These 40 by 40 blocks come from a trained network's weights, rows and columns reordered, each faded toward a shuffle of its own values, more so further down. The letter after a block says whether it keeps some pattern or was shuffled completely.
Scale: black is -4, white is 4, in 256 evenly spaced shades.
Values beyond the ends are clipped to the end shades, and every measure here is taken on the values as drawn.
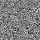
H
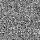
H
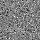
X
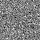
X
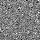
X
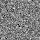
X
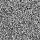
X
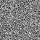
X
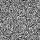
H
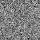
H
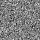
X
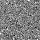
X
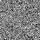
X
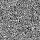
X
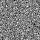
X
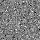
X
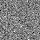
H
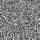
X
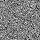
X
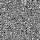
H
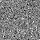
H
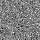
X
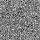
H
